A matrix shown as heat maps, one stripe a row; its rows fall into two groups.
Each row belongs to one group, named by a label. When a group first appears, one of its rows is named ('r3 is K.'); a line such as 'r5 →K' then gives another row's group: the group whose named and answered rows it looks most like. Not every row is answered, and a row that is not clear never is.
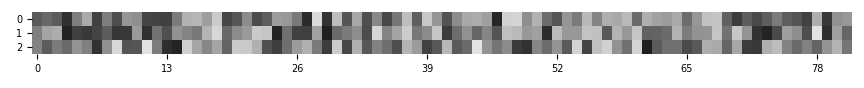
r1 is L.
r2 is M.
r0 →L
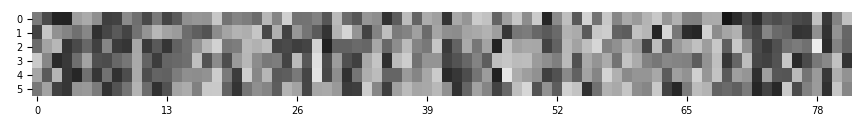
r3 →L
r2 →L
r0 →L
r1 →M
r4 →L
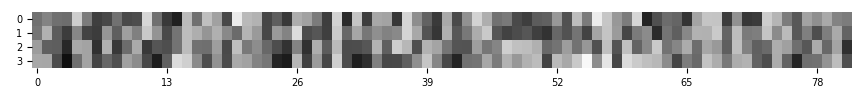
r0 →M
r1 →M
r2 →L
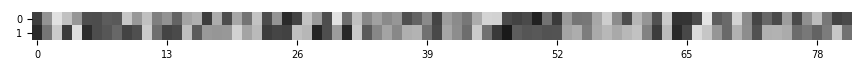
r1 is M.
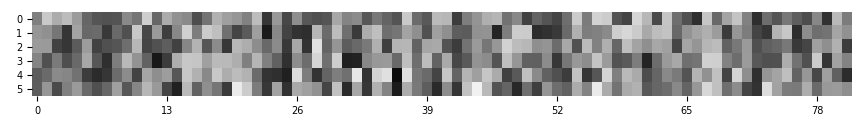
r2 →L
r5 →M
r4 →M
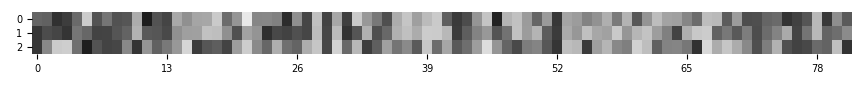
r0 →L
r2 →M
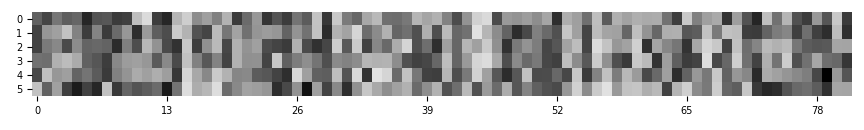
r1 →M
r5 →L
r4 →M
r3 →M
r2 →M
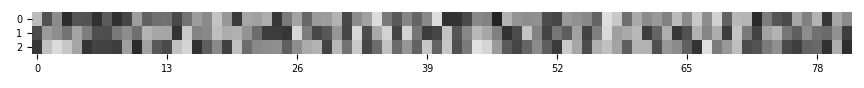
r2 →M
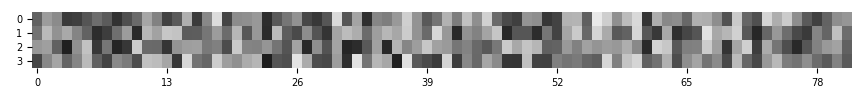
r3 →M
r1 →M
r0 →M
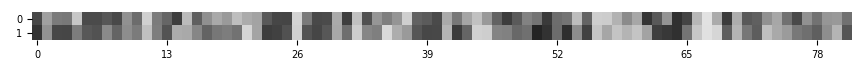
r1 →M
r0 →M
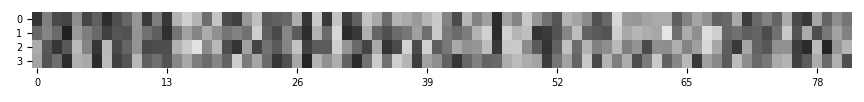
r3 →L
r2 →L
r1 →L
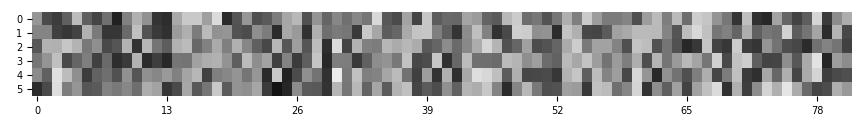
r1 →L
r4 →M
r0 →L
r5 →M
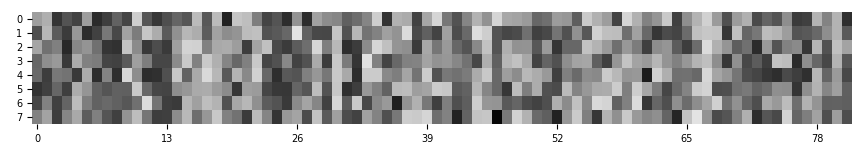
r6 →M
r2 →L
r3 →L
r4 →L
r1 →M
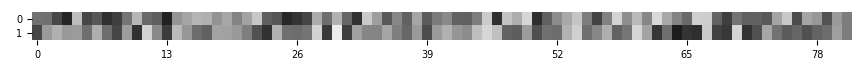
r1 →M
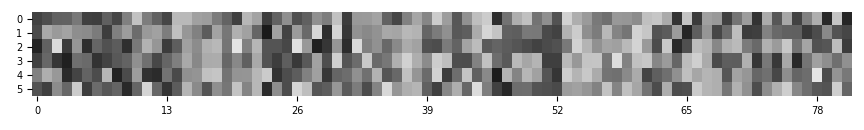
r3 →L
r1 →M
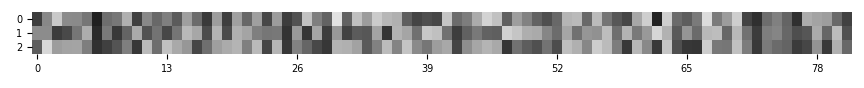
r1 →L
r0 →M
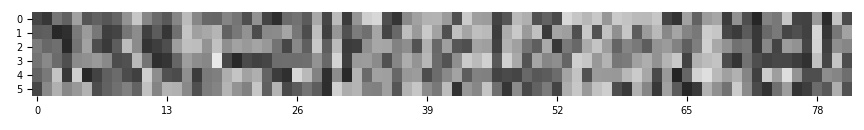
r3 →L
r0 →L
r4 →M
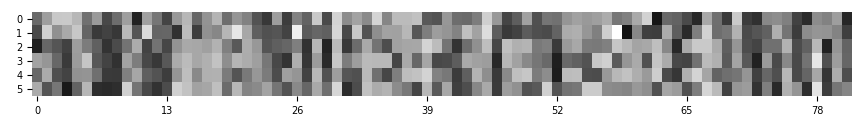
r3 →L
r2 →L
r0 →M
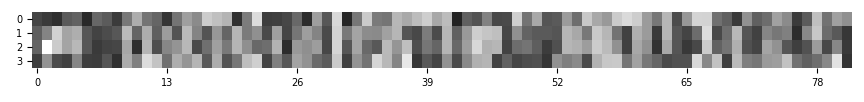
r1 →M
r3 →M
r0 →L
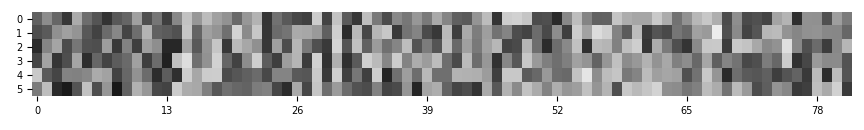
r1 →M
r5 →L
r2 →M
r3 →L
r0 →L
